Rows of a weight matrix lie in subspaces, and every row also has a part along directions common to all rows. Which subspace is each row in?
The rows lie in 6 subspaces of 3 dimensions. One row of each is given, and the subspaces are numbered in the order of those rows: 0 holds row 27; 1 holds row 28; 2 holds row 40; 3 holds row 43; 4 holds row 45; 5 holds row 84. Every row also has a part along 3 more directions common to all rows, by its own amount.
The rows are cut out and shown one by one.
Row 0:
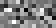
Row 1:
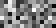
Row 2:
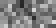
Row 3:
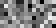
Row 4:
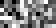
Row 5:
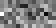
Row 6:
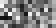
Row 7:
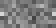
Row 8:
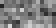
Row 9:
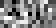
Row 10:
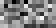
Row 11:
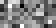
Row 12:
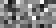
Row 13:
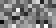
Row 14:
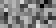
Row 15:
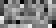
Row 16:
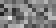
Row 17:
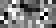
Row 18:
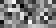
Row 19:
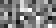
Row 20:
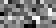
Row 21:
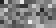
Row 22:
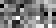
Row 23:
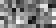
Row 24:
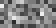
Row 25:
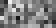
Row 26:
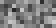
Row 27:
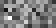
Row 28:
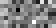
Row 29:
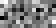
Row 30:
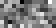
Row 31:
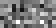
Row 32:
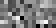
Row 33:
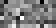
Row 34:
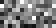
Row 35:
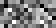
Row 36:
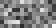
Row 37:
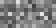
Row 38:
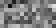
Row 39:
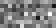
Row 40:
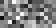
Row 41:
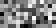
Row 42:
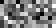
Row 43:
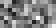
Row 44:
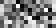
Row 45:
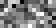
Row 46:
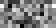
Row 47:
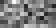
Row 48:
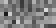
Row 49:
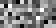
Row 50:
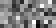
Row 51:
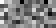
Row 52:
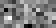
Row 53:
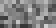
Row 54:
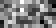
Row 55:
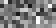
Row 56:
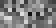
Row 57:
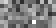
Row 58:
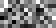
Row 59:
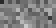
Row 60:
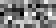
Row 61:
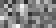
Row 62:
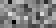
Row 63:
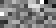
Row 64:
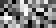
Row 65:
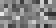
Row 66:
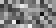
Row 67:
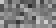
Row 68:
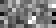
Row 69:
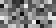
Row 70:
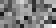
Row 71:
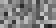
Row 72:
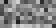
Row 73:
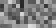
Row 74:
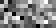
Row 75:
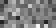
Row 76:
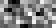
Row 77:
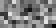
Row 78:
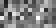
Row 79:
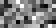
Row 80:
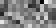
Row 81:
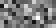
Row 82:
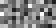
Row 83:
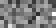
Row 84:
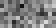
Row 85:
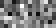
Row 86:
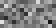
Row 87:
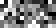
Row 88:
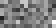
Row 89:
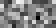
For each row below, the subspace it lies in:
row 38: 0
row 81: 3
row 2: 2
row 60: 0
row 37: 2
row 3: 2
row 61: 0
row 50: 1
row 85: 0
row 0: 4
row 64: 0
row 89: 3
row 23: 5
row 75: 1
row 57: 1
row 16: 0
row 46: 0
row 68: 5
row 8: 5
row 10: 2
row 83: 5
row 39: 0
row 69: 1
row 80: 2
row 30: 4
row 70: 2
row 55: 5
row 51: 1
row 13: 1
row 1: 2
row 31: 4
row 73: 3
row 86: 4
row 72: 1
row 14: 1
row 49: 2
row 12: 2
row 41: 5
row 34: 5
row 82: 2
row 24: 3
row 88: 4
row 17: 3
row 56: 0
